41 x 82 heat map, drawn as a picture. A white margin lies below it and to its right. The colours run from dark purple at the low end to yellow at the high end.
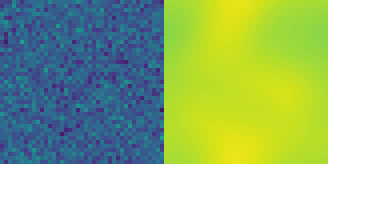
It is made of 1 by 2 panels. Panel 1,1: low, fine-grained. Panel 1,2: very high, smooth, faint in contrast.
